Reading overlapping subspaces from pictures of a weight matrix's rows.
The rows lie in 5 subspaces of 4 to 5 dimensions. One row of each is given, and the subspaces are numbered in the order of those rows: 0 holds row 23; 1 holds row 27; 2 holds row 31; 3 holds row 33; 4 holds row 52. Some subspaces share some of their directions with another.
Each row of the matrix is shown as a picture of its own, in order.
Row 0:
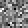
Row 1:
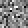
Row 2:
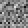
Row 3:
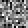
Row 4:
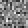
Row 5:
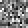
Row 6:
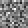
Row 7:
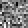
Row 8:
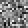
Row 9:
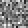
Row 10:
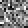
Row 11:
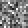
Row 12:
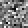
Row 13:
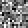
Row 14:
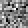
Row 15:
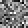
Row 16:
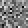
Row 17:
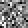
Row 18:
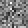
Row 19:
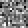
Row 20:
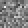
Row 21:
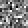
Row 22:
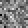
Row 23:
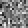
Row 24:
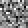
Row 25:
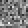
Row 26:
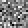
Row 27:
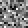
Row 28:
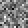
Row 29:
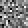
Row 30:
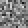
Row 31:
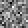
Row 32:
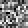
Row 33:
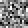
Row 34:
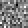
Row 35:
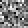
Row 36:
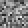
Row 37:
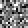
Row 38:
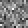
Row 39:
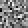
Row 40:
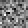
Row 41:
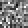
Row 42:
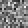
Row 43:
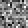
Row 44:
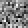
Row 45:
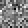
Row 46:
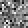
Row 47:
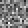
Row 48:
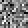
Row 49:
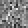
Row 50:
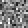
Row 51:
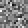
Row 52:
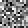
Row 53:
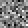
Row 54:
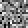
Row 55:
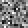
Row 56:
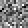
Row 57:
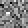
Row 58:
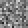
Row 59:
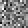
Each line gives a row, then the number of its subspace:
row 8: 0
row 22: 1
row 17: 2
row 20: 4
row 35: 1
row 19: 0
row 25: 3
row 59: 4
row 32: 2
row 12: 1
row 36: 4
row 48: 1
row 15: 4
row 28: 1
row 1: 0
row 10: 1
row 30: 4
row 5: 3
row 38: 1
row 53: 1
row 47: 3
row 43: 2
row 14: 2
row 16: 0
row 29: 0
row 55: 1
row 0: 3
